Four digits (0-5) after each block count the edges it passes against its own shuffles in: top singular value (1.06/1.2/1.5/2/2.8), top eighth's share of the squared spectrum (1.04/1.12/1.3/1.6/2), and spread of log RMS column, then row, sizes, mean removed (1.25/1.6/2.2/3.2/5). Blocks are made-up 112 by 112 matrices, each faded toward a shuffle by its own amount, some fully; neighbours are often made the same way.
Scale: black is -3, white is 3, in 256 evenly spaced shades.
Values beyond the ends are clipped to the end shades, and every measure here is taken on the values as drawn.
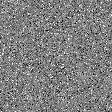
0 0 0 0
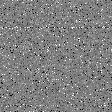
2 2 0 1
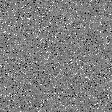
2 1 0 0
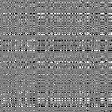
5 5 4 4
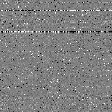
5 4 0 2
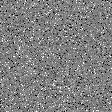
2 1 0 0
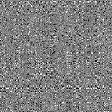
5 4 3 3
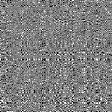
5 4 3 3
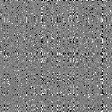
5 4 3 3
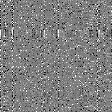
4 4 3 2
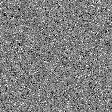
0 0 0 0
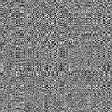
5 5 4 4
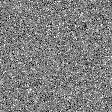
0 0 0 0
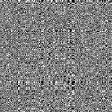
5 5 3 3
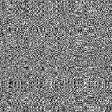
5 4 3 3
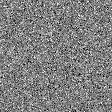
1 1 0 0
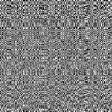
5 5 4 4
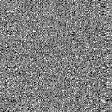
4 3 2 2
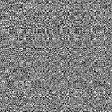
5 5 3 3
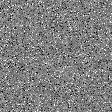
1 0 0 0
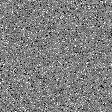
0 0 0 0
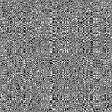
5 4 3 3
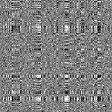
5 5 4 4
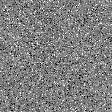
3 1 0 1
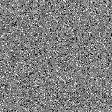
3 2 1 0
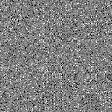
4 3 2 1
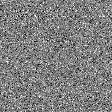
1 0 0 2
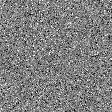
0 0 0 0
